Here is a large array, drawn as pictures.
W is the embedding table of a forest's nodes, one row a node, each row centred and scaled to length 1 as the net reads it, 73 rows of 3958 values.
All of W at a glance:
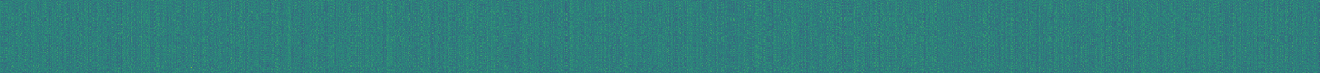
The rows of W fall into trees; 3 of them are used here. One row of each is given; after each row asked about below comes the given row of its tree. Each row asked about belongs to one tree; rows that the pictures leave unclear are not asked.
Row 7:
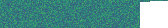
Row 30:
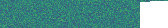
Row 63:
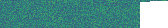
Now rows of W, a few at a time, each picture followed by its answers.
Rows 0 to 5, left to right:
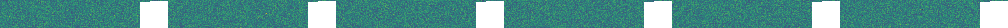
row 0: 63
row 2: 30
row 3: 7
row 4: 7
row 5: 30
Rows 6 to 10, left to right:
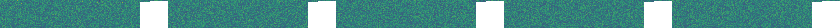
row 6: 7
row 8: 30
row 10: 7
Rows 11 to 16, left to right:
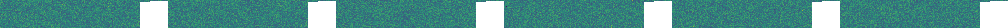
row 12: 7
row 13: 63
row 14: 63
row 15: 7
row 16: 7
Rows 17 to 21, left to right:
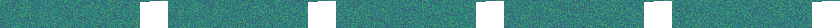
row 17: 63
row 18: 63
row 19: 63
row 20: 63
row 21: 7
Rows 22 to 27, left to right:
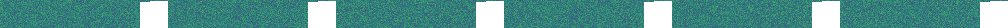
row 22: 7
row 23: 63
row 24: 30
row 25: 63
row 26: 7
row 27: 7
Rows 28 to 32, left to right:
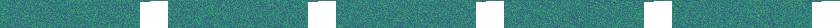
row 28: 30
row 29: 7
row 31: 63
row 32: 30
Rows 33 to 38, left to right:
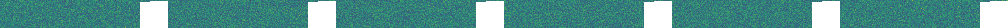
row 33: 30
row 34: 63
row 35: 63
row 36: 7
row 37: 7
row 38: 30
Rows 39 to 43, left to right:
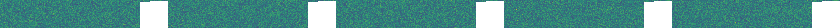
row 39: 7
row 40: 7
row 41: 7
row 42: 63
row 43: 63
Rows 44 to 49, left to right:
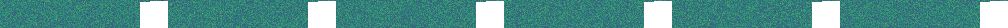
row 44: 7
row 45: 63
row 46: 63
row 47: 7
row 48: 7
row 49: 63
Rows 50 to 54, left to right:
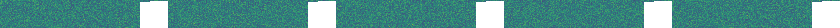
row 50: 7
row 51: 63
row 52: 7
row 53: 63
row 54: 7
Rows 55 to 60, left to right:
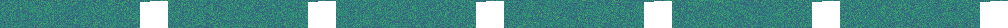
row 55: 63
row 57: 7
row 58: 63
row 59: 7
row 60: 7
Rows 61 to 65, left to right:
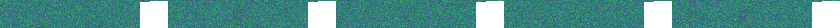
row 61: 7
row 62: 63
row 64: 7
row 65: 63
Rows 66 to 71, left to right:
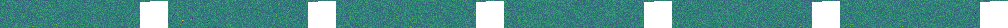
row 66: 63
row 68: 30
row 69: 7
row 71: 30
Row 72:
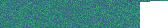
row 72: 63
